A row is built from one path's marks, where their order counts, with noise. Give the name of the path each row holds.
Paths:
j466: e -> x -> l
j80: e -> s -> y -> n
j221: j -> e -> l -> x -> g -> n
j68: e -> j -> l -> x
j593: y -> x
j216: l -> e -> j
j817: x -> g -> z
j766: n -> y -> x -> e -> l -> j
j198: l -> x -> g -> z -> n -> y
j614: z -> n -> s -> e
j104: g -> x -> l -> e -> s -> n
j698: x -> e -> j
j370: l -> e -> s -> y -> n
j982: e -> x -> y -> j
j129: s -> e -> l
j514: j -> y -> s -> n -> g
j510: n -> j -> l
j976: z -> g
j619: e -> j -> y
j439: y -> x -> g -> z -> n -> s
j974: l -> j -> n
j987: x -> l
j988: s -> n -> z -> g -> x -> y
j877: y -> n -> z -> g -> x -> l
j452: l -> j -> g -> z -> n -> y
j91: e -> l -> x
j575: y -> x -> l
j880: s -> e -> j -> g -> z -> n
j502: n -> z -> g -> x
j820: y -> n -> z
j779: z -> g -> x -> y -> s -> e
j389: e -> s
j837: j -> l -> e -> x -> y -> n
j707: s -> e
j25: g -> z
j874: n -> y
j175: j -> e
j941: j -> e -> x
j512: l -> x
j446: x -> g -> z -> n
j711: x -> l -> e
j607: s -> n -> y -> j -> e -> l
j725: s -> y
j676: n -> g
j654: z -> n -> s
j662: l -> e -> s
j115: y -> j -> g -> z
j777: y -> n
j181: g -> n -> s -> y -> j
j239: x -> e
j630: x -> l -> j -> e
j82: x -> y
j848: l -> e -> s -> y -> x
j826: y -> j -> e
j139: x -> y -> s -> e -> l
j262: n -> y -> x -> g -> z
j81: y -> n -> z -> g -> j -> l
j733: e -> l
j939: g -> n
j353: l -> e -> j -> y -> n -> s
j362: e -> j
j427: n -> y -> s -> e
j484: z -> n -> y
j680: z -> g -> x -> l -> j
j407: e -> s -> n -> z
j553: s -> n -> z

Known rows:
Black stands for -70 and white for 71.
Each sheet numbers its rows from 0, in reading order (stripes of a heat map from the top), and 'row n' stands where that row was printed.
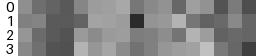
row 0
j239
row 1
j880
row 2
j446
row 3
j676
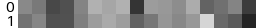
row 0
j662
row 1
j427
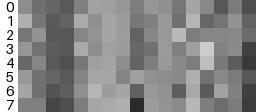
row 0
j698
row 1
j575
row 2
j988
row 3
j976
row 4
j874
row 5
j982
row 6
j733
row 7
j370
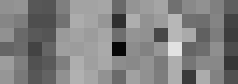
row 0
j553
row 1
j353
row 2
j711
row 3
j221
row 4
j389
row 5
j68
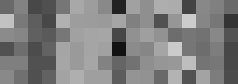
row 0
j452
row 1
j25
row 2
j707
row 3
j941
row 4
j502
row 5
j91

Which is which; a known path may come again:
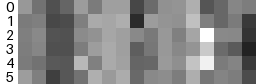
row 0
j439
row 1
j370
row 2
j484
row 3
j427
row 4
j779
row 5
j407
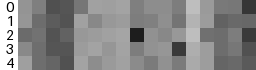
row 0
j80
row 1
j446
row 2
j175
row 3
j987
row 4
j817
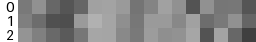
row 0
j725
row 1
j512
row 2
j619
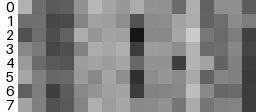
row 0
j466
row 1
j198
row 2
j941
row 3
j662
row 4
j711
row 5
j826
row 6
j514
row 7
j389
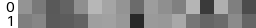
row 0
j68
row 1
j880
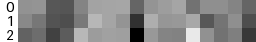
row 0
j553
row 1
j216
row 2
j837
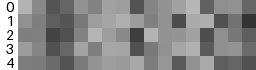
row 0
j81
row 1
j139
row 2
j974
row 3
j877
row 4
j82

